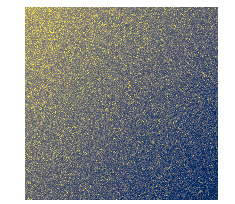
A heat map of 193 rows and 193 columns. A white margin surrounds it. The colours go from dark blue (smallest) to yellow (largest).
Odd rows or columns: none. Slope: up to the top left. Ninth with the lowest average: bottom right. Mirror symmetry: none. Ninth with the highest average: top left.
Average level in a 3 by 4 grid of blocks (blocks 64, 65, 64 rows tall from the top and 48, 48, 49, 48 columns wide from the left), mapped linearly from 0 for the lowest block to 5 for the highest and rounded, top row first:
5 4 3 2 | 4 3 2 1 | 3 2 1 0
